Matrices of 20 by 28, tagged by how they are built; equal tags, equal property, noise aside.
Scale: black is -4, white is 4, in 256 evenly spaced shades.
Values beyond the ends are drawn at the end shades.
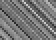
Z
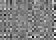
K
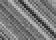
Z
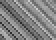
Z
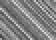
Z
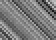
Z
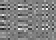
K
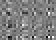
K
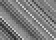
Z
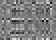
K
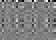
K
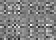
K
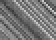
Z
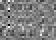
K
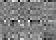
K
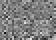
K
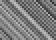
Z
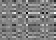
K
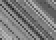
Z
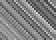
Z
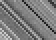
Z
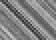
Z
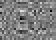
K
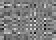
K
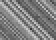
Z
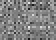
K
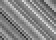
Z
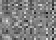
K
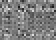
K
